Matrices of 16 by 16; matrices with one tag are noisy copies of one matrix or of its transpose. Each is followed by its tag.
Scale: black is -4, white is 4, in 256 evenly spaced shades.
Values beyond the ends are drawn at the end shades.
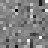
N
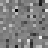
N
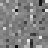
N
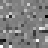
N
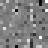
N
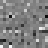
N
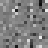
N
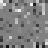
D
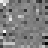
D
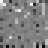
D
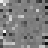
D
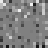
D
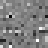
N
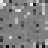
D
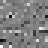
N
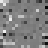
D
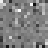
D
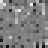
D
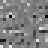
N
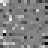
D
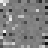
D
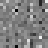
N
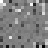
D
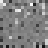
D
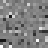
N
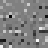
N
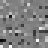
N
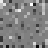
D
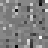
N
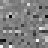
N
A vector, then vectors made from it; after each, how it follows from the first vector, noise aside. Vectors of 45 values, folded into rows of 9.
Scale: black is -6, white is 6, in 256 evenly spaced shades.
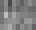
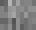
wrapped around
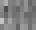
wrapped around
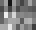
scaled up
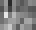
scaled up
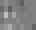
partly zeroed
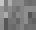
wrapped around
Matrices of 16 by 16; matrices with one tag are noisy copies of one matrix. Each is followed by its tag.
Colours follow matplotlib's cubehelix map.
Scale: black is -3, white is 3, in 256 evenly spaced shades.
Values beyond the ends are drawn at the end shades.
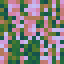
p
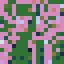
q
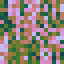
p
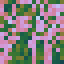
q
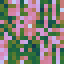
p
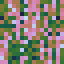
p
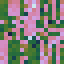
p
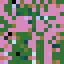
q
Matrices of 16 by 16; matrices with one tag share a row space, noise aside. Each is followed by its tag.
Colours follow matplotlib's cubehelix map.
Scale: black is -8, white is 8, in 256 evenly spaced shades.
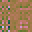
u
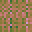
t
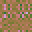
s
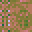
u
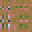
u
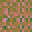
s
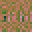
s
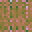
t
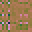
u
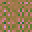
s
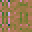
u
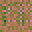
s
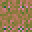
s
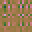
s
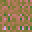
s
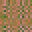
s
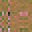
u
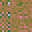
u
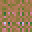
s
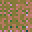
t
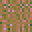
s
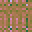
t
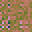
u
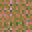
t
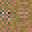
u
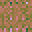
t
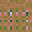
t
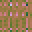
t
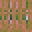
t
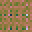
t
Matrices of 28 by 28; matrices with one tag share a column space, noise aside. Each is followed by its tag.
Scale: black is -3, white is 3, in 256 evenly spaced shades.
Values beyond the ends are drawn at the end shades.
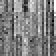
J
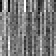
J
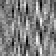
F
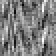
F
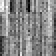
J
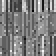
J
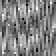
F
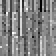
J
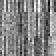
J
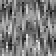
F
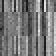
J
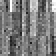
J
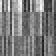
J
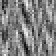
F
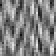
F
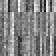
J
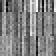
J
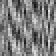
F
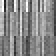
J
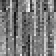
J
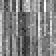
J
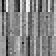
J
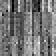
J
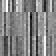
J
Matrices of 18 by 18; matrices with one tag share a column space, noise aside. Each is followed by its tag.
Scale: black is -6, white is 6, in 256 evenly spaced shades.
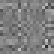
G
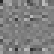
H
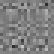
G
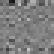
H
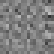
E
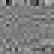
H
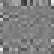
H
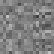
E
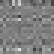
H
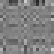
H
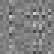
E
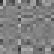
H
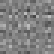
E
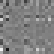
H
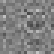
E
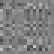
G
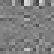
H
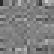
H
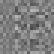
E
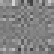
H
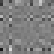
H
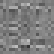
G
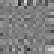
H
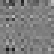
H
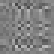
G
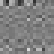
H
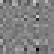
H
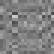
E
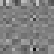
H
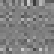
H
